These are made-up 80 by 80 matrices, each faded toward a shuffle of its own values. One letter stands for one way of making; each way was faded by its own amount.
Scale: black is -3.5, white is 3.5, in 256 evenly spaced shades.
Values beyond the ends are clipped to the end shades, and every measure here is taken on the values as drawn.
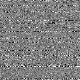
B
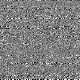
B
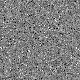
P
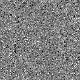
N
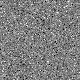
P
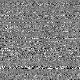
B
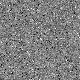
P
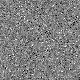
P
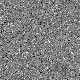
P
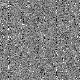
N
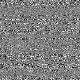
B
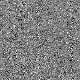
N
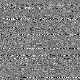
B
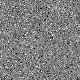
P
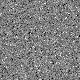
P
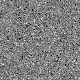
P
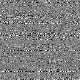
B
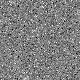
P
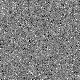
P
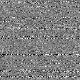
B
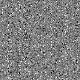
N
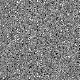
N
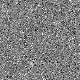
N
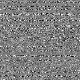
B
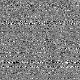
B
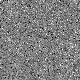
P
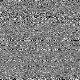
B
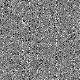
N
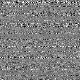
B
